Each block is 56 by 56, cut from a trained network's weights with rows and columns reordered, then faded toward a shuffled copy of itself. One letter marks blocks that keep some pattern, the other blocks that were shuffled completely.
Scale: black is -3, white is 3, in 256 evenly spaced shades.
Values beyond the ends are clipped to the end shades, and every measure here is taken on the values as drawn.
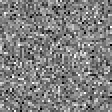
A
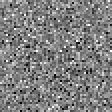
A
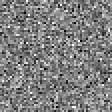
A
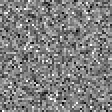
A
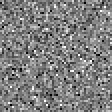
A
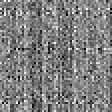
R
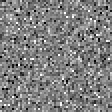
A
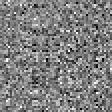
R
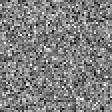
A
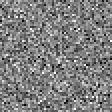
A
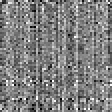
R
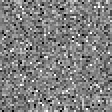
A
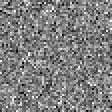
A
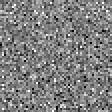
A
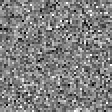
A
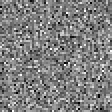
A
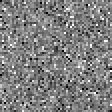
A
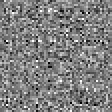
R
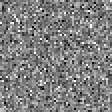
A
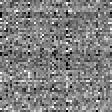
R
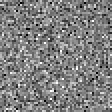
A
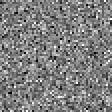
A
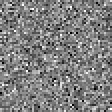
A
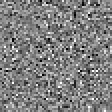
R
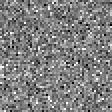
A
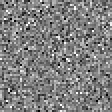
A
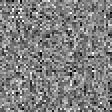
R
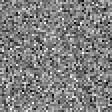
A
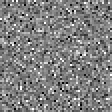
A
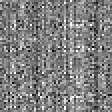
R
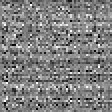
R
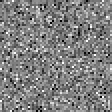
A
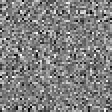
R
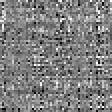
R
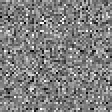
R
